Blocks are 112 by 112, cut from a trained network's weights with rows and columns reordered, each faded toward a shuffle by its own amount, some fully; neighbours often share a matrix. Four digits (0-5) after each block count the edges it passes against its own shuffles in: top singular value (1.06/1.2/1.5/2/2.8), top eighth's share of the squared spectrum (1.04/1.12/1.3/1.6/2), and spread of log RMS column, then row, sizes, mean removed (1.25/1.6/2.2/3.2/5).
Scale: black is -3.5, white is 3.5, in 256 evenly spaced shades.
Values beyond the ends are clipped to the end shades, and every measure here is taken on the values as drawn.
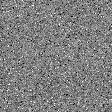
0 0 0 0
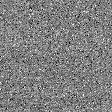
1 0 0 0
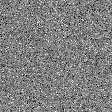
0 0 0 0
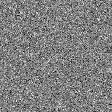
1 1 0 0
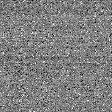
2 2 2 0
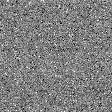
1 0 0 0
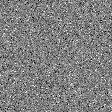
0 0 0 0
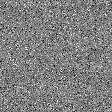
0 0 0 0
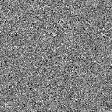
2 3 1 2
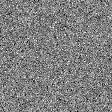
0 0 0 0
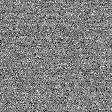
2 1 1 0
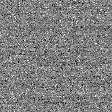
2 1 1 0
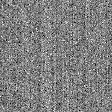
3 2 0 1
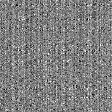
4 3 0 3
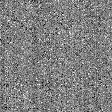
2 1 0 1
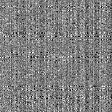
4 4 1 4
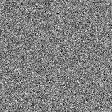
3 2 0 1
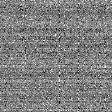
3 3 3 1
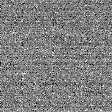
3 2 2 0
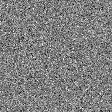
1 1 0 0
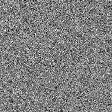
2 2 0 1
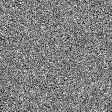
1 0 0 0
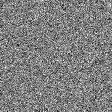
2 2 0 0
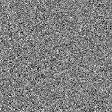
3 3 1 2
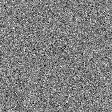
2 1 0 0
